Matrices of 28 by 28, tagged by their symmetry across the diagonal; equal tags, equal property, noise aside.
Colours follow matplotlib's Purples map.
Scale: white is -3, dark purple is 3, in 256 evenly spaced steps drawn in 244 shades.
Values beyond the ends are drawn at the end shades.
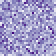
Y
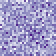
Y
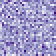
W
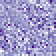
W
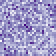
Y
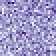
W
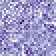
Y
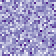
W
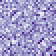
Y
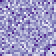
Y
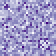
Y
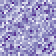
Y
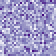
W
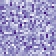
W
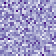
W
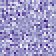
W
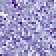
W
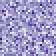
W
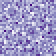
Y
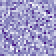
W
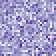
Y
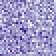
W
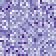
Y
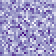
W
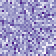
Y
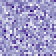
W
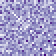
Y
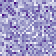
Y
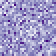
Y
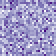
W
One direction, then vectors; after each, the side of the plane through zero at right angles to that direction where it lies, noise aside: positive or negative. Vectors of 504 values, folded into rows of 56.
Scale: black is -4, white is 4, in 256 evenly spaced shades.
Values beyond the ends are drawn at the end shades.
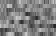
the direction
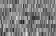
positive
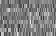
negative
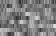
negative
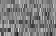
positive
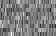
positive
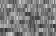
positive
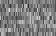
negative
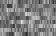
negative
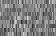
positive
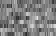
negative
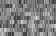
negative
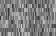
positive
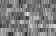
negative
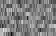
negative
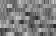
positive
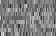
negative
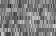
negative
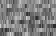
positive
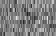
positive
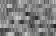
positive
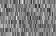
positive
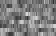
negative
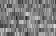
negative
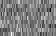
positive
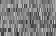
positive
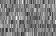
positive
